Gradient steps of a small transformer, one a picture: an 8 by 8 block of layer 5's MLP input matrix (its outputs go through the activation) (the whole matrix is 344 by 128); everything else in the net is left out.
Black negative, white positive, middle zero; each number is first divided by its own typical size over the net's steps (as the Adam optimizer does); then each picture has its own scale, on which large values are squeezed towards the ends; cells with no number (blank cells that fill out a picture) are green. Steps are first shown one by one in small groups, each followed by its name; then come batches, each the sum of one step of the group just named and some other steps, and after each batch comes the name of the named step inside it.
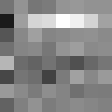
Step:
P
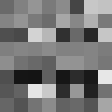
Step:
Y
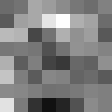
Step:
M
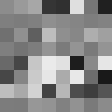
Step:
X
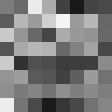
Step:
M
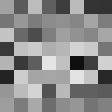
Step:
X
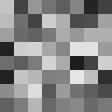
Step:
X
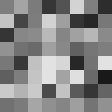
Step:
X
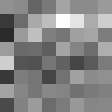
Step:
P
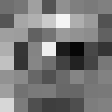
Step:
M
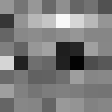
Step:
P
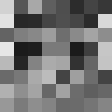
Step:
X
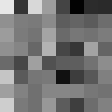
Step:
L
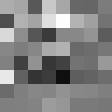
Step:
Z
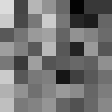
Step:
L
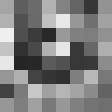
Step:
Z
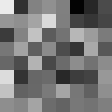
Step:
L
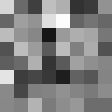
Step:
Z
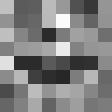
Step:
Z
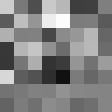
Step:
Z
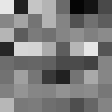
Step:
L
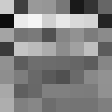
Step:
L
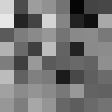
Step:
L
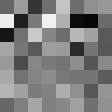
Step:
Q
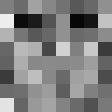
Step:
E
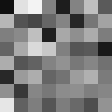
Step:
E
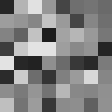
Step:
Q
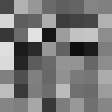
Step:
Q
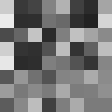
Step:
Q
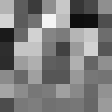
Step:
Q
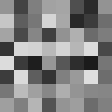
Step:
Q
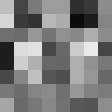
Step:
E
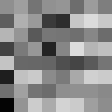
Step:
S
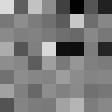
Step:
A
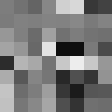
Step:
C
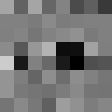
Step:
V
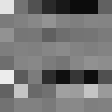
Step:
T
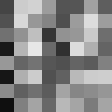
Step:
S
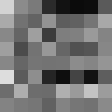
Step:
T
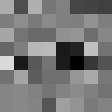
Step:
V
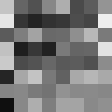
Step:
S
